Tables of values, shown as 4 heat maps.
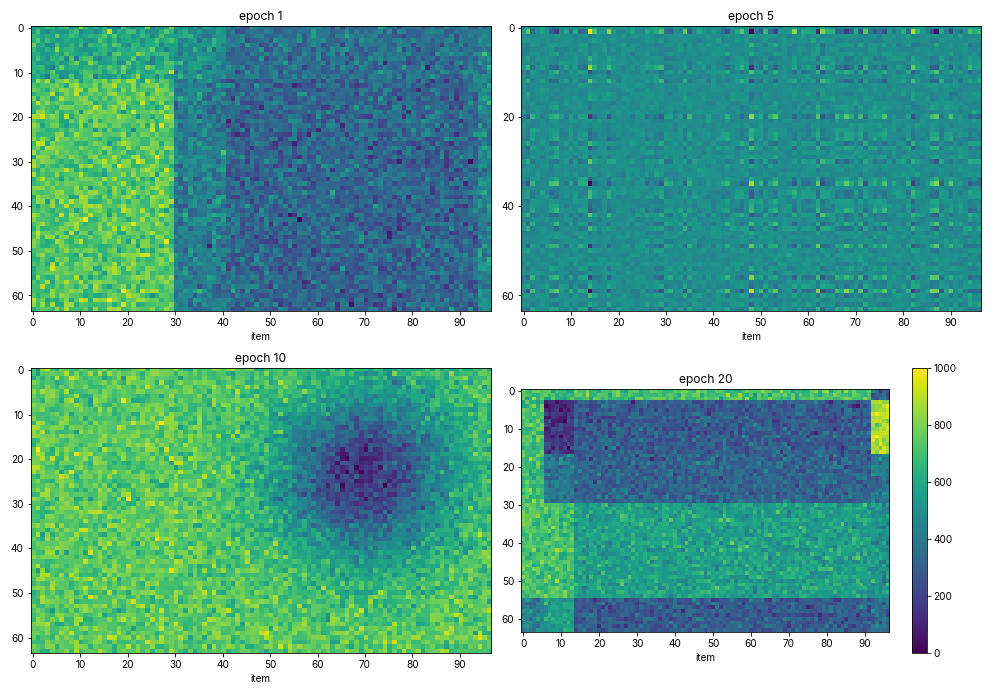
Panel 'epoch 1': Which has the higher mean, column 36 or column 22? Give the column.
22
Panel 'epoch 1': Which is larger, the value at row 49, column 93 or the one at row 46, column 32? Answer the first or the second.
the second
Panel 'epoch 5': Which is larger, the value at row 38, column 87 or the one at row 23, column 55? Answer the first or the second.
the second
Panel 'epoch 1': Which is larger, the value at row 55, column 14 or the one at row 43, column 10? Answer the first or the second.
the second
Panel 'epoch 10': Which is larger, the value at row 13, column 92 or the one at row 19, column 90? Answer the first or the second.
the first
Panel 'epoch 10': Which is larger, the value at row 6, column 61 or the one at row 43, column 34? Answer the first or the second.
the second
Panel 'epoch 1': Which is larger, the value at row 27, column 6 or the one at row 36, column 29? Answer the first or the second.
the first
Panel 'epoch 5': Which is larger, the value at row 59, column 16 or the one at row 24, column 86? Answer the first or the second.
the second
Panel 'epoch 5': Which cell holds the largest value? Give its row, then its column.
1, 14
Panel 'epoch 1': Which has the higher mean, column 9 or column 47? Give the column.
9
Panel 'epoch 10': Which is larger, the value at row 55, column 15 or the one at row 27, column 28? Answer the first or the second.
the second
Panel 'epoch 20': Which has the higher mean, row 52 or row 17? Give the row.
52
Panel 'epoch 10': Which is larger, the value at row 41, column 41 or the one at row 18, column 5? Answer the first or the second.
the second
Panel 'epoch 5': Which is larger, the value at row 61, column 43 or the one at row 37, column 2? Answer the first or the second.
the first
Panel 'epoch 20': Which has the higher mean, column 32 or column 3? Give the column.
3
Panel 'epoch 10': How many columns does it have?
97
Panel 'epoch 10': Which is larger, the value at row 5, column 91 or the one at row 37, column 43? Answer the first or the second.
the first
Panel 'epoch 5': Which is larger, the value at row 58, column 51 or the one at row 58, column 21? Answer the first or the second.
the first
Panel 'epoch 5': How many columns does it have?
97
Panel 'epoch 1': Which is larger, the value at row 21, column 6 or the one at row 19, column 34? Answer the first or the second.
the first
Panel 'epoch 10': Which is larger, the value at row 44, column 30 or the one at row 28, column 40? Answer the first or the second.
the first
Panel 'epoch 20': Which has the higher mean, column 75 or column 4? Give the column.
4
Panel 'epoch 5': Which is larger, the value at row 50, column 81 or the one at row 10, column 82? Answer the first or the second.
the first
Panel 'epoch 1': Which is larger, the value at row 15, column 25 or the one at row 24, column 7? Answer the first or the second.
the first
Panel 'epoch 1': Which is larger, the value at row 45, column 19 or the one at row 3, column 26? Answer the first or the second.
the first
